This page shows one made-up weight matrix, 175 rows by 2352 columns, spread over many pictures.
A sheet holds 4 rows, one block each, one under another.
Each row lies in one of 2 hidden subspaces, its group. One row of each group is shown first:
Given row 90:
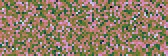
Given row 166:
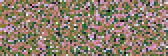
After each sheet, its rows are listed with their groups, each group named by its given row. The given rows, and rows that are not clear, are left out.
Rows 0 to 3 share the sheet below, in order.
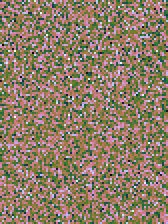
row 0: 90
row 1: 90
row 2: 90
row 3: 90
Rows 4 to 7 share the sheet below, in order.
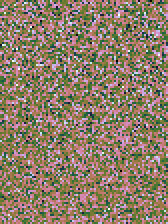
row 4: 90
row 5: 90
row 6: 90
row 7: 166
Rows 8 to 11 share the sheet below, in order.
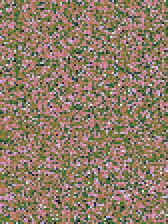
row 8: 90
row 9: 90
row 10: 166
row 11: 166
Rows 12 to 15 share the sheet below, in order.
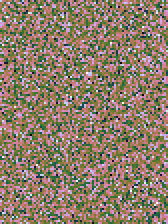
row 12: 90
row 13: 90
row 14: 90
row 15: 90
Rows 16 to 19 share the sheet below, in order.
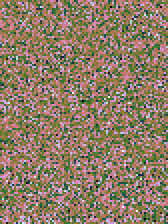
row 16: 90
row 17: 166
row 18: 166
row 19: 166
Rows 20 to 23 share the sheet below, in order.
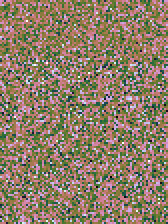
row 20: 166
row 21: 166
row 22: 90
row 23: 166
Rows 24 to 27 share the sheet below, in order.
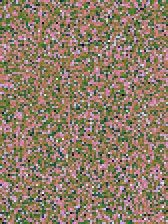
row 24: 166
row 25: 166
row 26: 90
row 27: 166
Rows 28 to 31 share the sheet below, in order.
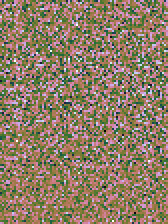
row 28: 90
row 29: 90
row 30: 90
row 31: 90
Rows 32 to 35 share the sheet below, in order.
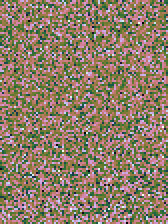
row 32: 166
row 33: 90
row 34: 166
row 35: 166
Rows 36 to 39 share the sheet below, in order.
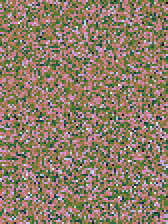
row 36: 166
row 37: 90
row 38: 90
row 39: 90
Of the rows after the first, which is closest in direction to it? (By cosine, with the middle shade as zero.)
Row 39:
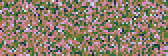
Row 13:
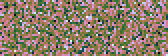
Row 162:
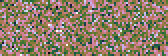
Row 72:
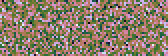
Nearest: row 162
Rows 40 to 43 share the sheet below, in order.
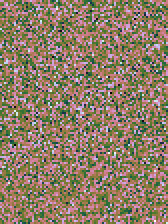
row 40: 90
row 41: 90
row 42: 166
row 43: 166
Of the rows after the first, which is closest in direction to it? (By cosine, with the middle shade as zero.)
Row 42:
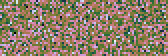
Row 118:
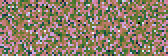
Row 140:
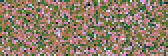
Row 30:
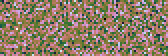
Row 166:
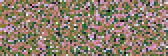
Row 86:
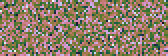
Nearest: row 118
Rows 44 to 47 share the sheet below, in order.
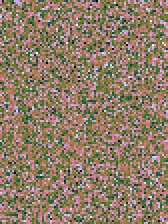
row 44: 90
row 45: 166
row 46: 90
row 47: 90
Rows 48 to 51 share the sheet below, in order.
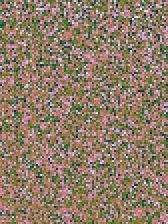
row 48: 90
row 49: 90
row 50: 90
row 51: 90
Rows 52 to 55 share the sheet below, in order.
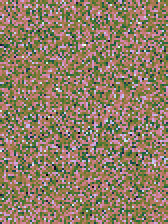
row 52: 166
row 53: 166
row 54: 166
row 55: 166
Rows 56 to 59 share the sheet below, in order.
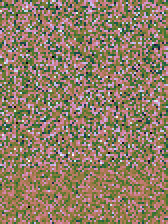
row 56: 90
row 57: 90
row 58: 90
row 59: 90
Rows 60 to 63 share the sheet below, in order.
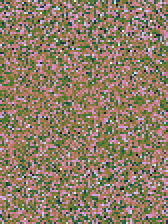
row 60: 90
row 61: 90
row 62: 166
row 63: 166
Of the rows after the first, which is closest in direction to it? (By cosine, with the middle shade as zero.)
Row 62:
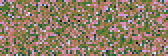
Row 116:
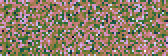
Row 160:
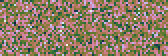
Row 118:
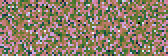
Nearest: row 118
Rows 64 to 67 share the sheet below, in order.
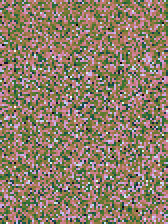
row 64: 90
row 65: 90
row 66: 90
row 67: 166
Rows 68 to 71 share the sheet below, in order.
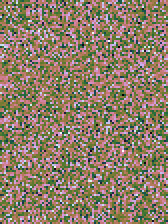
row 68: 166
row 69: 166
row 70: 166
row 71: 166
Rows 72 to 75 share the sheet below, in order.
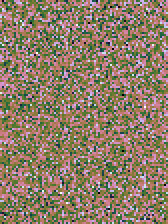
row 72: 90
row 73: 166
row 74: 166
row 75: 166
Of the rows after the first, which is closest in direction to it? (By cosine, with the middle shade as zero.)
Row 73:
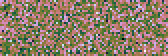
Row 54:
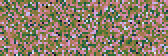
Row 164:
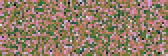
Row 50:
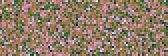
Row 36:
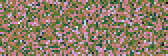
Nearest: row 54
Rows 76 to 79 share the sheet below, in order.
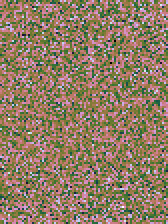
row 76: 166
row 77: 90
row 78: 166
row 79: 166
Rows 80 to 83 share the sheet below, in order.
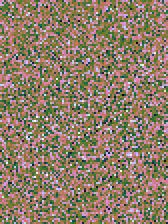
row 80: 166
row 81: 166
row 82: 166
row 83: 166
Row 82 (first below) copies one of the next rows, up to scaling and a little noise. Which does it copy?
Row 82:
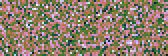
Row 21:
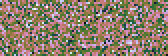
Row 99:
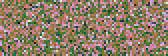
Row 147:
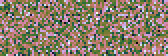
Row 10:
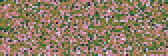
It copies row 21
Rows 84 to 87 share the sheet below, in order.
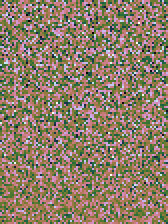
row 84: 166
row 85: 90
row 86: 90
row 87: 90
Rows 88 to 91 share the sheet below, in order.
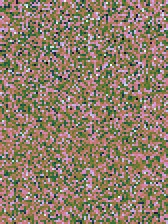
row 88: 166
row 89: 166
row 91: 90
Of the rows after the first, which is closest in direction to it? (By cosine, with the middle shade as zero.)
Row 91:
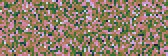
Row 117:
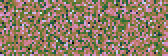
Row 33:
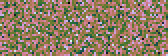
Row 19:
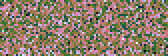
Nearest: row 33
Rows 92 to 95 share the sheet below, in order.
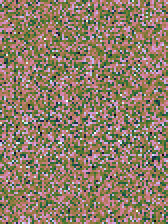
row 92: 166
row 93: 90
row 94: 90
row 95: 166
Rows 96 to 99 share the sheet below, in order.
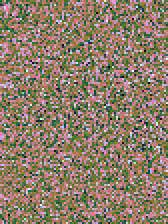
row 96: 166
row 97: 166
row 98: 90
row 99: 166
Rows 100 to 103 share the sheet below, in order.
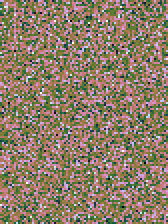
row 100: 90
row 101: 166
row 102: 166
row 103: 166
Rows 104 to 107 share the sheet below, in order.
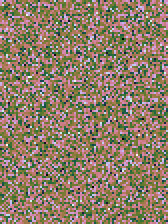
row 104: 166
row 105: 166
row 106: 166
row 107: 166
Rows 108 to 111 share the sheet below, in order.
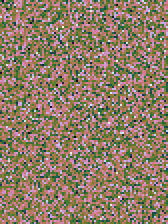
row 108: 90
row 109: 90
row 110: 166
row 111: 90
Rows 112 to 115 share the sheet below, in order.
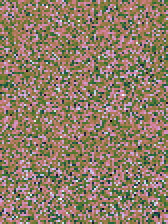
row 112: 166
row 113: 166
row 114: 166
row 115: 90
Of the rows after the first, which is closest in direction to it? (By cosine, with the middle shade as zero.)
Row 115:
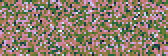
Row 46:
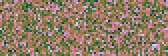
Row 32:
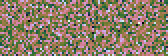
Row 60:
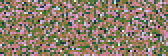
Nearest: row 32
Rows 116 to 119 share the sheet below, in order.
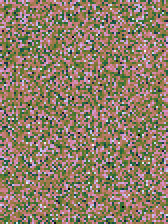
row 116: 166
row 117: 90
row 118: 166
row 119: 166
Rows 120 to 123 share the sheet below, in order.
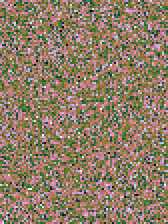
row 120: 90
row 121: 166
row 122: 166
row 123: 166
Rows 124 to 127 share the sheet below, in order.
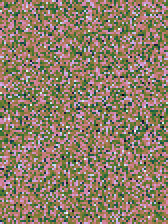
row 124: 90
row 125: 166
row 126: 166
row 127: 90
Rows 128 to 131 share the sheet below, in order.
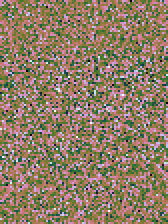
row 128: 166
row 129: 166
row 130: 90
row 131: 166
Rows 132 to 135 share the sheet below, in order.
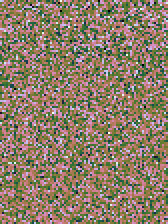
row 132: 166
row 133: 166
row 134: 90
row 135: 90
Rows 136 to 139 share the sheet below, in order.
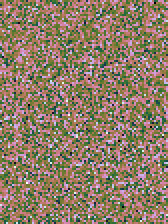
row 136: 166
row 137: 90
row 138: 90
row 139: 166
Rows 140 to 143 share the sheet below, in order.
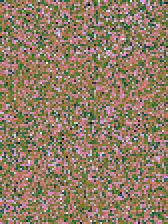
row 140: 166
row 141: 166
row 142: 90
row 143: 90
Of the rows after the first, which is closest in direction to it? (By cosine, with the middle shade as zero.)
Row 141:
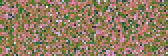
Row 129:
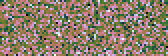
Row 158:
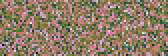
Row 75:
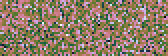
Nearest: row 129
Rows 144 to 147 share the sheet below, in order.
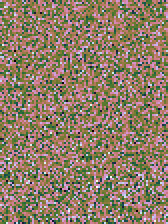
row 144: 90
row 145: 90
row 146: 166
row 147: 166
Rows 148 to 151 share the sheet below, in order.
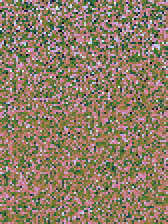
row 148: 90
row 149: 166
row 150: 166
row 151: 166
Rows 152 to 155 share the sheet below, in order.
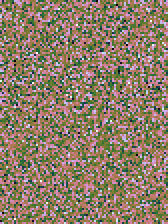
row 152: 90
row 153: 90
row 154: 166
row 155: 90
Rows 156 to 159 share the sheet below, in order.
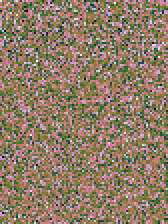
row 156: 90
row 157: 166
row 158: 90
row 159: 90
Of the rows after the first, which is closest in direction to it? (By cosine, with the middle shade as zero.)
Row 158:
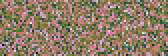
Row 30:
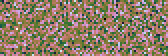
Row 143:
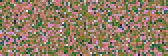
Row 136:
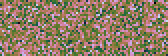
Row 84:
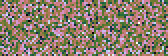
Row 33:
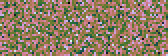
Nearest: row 143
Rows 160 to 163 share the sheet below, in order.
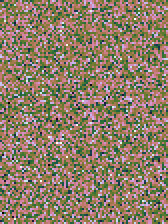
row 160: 90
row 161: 166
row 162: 90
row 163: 90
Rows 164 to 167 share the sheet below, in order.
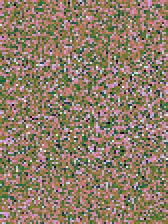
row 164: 90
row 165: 90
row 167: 166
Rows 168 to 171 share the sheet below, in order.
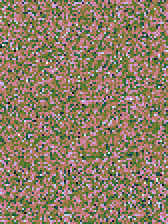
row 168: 90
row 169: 166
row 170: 166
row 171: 90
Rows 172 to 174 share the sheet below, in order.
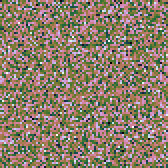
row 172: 166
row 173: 90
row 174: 166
